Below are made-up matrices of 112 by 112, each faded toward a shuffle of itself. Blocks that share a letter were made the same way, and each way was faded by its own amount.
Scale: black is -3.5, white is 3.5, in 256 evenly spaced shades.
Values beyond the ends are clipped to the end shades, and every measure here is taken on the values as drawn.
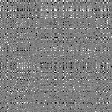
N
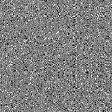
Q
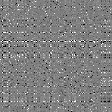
N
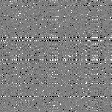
N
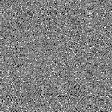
Q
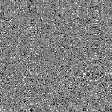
Q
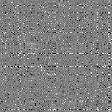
N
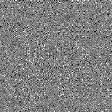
Q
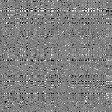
N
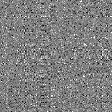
Q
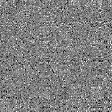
Q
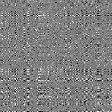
N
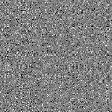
Q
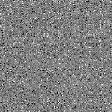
Q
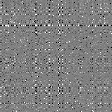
N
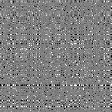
N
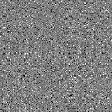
Q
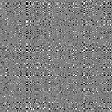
N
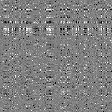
N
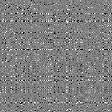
N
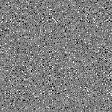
Q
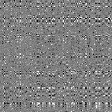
N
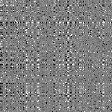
N
